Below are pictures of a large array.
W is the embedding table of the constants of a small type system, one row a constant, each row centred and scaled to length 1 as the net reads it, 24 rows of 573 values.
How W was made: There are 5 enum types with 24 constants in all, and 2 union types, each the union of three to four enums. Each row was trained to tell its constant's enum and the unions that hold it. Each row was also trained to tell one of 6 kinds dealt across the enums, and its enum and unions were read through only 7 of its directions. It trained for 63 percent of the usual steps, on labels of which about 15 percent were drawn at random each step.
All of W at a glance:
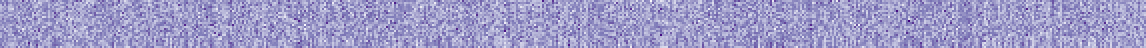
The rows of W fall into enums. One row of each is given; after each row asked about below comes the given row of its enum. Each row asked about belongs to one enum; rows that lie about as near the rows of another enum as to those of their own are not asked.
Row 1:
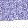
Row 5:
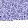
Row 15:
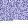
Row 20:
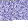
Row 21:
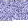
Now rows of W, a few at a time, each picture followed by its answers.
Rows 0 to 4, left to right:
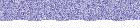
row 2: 5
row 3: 21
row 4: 20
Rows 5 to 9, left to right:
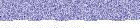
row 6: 15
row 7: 21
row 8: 15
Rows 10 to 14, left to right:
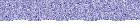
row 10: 1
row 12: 21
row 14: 20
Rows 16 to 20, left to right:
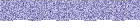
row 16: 20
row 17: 20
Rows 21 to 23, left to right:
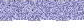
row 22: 21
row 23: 1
